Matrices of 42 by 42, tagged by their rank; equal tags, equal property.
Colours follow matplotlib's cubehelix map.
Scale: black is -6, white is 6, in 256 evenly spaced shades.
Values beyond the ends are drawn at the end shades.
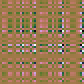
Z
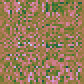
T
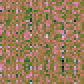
T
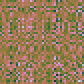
T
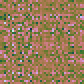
T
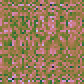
T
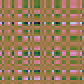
Z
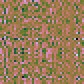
T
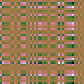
Z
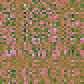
T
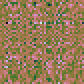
T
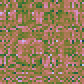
T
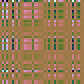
Z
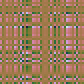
Z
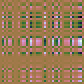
Z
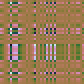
Z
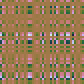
Z
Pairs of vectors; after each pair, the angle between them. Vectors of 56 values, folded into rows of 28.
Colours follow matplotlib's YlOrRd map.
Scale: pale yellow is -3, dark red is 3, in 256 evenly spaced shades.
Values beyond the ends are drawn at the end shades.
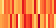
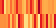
nearly opposite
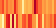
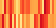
partly opposed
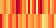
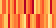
orthogonal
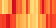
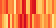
partly opposed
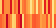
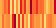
partly opposed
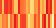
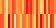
partly opposed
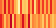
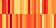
partly aligned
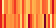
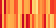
partly aligned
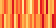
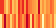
partly opposed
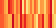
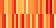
partly aligned
